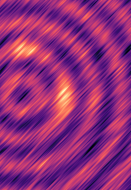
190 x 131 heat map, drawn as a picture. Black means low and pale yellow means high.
No lone cell stands out from its neighbours. No single row or column stands out from its neighbours. Two bumps rise from the field. Overall the values sit about 40% of the way up the scale. No overall slope runs across the table. Rings spread out from the middle left.
